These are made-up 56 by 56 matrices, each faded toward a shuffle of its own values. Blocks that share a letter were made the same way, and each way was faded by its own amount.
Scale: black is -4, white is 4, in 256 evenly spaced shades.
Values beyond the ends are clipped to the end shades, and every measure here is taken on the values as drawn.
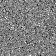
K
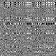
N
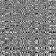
N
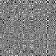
N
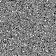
K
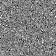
K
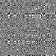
N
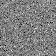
K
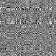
N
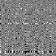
N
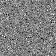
K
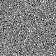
K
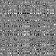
N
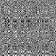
N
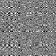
N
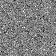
K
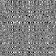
N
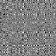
N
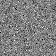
K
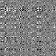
N
